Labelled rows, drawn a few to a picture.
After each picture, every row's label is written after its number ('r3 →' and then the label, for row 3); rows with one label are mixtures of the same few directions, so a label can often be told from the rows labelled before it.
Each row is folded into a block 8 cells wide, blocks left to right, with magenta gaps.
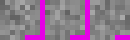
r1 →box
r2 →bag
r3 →bag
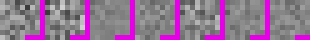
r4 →box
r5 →bag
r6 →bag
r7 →box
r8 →bag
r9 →bag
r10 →box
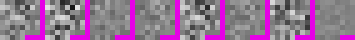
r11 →box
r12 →box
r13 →bag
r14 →box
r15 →box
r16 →box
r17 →bag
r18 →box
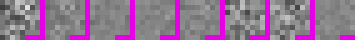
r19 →box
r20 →box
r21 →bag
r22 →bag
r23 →box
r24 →bag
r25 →box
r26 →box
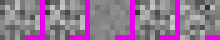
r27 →bag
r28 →bag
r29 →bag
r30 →bag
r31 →box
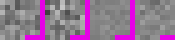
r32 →bag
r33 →bag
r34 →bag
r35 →box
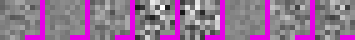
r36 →box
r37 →box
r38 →bag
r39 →box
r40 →bag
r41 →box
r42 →box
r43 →box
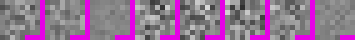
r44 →box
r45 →bag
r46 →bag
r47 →box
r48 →box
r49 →bag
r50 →box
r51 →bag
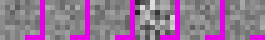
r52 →bag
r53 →box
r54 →bag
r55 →bag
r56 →box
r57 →bag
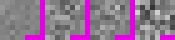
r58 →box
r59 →box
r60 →box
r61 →bag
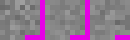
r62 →box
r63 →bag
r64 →bag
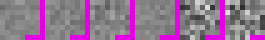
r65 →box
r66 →bag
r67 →bag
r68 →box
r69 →box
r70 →bag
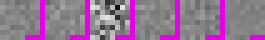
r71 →box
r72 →bag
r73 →box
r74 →bag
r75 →bag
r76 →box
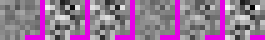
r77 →bag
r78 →box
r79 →box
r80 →box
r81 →box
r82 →box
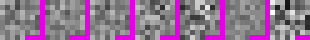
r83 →bag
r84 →bag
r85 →bag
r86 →box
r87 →box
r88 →box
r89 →bag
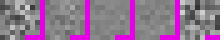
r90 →box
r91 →box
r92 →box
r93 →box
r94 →bag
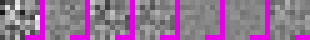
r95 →bag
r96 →box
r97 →bag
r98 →bag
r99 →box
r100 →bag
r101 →bag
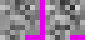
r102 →box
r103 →box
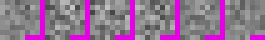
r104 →box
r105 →box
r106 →bag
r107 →box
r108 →box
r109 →bag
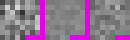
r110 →bag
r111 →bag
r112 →box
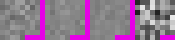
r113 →box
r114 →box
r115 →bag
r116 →bag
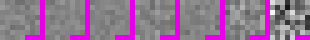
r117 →box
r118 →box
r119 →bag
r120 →bag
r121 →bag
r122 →bag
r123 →bag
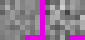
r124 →bag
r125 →bag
